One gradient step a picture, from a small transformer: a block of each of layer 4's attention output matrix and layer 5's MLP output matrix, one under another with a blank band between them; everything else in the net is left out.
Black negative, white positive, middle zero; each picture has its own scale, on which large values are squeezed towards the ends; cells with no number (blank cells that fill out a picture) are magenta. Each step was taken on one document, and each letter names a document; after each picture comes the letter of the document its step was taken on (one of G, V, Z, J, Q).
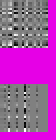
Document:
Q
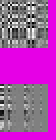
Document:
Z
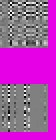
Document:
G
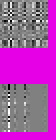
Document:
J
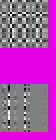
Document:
G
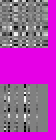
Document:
Q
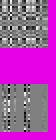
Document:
G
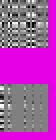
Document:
Z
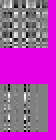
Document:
Q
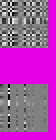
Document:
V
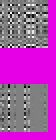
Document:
G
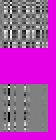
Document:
J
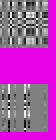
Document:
G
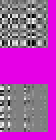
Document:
Z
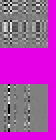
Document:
J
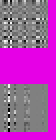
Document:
J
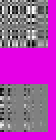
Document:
Z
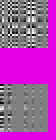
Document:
Z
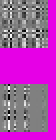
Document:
J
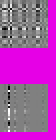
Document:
J
